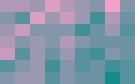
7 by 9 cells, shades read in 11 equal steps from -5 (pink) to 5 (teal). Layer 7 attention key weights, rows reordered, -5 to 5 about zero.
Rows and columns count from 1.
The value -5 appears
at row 1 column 8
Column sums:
-6 -2 -9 1 -8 6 10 1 9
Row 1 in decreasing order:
0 0 -1 -1 -2 -2 -2 -4 -5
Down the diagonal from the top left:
-2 2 0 0 -1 2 1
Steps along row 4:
up down up down up up same same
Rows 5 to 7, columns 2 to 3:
2 -1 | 0 -1 | -1 -1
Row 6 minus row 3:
3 3 -1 3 0 -1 0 4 0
